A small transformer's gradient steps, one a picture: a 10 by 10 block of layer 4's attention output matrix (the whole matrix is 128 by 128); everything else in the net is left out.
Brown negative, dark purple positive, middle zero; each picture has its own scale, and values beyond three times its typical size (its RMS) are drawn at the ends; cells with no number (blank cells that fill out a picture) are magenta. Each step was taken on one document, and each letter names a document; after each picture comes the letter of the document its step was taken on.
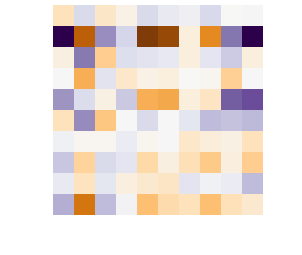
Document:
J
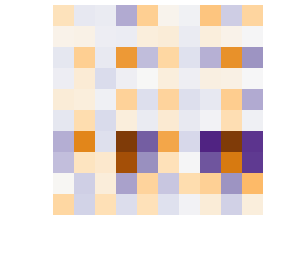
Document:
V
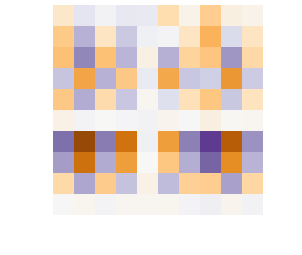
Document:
V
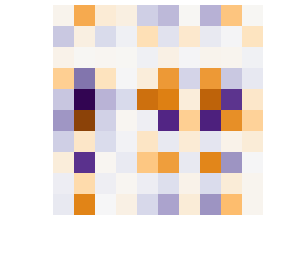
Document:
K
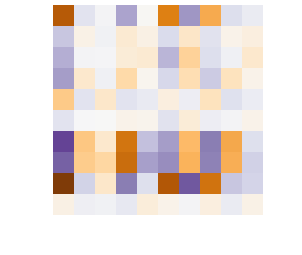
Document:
V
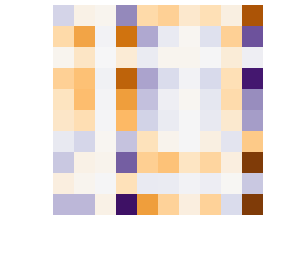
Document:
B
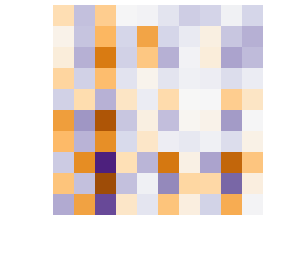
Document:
V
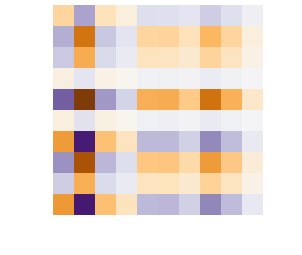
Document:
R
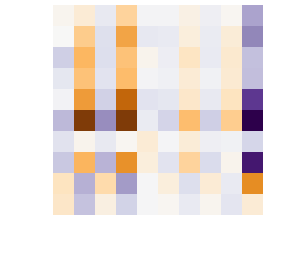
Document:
B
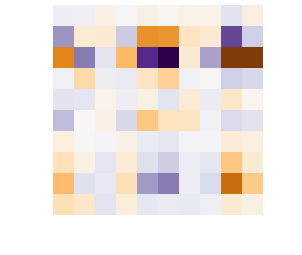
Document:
J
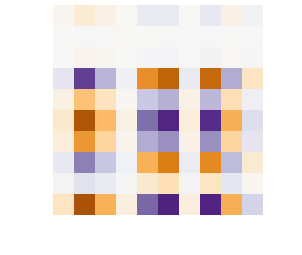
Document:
K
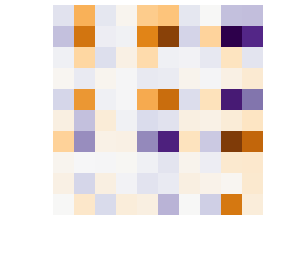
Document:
J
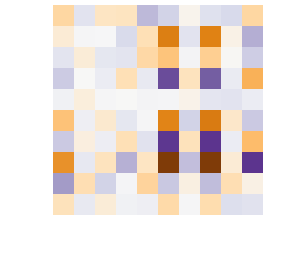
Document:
R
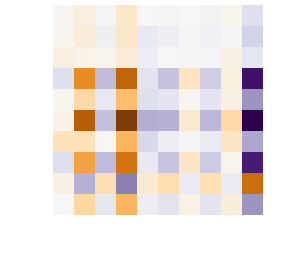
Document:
B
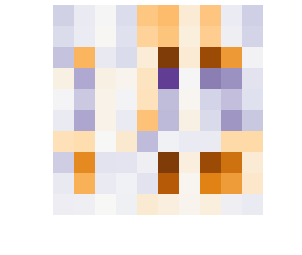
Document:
R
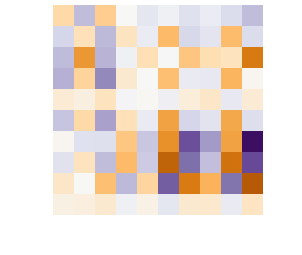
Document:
V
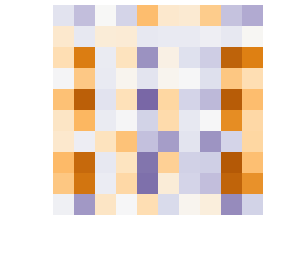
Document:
R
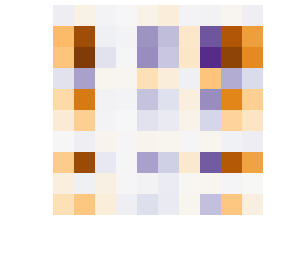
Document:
R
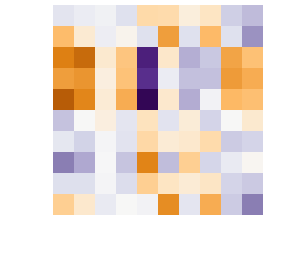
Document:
R
